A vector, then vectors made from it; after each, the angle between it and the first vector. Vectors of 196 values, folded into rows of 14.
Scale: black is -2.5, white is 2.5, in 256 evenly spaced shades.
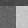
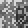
partly opposed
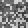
orthogonal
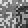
partly opposed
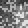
partly aligned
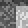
nearly parallel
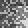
partly aligned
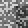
partly opposed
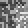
partly aligned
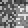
partly aligned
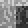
nearly opposite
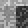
nearly opposite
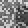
partly opposed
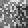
partly opposed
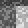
nearly parallel
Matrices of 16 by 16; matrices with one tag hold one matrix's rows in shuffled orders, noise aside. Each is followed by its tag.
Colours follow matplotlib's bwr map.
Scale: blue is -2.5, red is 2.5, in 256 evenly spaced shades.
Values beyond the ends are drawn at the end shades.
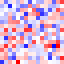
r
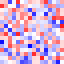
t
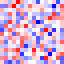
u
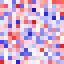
t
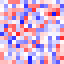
r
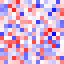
u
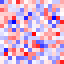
r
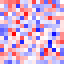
u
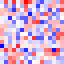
r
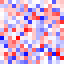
r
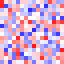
t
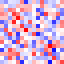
u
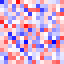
r
